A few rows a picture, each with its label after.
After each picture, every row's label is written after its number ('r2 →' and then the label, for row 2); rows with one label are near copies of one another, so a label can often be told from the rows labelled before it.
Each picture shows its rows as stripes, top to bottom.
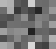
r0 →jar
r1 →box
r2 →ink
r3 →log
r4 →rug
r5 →log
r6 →jar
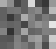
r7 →jar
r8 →log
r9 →ink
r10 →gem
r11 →ink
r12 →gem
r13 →log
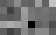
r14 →log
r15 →ink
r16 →ink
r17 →rug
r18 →ink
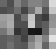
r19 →gem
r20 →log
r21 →jar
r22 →jar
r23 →box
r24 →gem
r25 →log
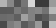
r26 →jar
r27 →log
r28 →ink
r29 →log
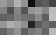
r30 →rug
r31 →gem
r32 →log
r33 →rug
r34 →log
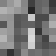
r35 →rug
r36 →rug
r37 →jar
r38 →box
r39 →jar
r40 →jar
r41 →jar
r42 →ink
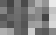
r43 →gem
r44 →gem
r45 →log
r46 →gem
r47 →jar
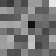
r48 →gem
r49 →jar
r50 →ink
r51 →rug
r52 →ink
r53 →jar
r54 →jar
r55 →ink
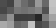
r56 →log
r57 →log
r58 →box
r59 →jar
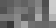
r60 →log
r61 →log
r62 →log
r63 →ink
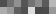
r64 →log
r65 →jar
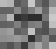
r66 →jar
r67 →log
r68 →box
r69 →log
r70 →jar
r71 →rug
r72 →gem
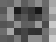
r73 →log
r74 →box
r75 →box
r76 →log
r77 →box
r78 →gem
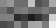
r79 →jar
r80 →ink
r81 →box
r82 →gem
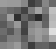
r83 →rug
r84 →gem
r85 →box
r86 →log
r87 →gem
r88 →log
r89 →rug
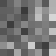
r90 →log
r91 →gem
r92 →gem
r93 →ink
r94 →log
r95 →ink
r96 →jar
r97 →log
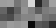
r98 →jar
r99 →ink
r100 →ink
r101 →rug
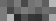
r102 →log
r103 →ink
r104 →box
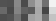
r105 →gem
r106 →log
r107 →gem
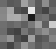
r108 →ink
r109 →jar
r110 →rug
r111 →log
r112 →ink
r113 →jar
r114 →ink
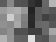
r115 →box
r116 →rug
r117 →rug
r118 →rug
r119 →box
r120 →jar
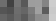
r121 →gem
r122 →log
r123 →gem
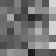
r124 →log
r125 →gem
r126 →box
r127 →log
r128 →gem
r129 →ink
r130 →gem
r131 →rug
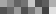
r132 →jar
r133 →log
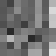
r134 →log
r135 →log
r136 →log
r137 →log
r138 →ink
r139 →rug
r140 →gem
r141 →gem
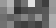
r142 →jar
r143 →box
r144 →log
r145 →box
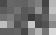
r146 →log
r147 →log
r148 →box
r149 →jar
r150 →gem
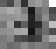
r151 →gem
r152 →rug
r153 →rug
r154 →box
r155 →rug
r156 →box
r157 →ink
